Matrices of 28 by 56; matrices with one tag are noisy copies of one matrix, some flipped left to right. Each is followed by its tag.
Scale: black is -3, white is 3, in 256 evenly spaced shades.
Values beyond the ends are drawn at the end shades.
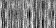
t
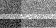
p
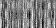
t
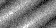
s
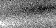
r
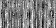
t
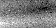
r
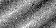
s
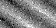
s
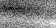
r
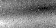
r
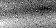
r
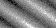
s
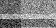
p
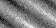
s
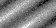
s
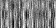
t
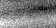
r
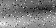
r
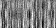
t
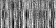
t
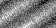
s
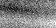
r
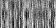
t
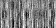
t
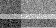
p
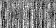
t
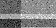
p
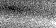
r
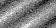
s
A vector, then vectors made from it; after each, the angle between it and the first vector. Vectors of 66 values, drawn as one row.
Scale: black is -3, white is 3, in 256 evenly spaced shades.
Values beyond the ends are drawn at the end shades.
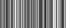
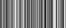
nearly parallel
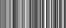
partly opposed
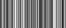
nearly parallel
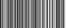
orthogonal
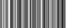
orthogonal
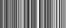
partly aligned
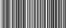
orthogonal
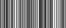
nearly parallel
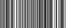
nearly parallel
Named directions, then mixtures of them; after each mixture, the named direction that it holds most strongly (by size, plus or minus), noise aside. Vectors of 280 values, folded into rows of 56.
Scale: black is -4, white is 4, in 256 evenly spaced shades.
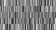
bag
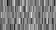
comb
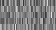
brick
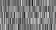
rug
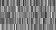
brick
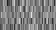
comb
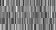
brick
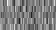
comb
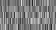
rug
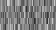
comb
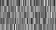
brick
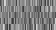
bag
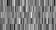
comb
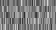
rug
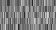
rug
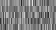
rug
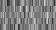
comb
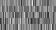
rug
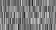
rug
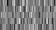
comb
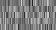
rug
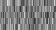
comb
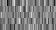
comb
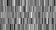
comb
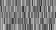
bag
